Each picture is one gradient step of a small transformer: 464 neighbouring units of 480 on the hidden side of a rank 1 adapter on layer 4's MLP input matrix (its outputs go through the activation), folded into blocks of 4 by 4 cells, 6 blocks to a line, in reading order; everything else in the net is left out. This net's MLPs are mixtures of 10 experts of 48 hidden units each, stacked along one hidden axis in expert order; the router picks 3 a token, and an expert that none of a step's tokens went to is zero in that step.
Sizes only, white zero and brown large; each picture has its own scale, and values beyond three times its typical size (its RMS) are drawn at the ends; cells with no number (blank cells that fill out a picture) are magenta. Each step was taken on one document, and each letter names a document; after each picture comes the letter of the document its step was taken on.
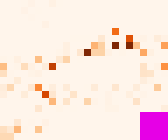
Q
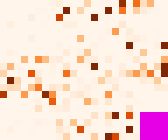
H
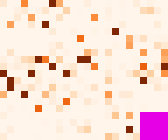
H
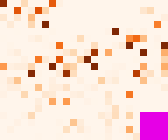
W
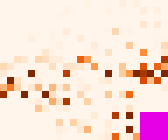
H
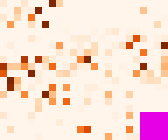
W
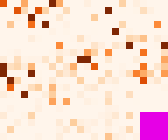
W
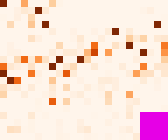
W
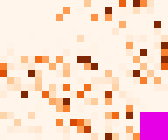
H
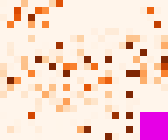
W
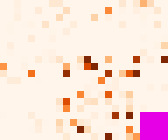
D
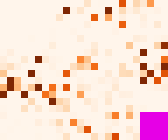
H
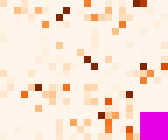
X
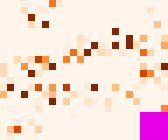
Q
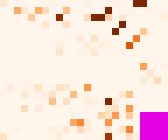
X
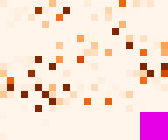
H
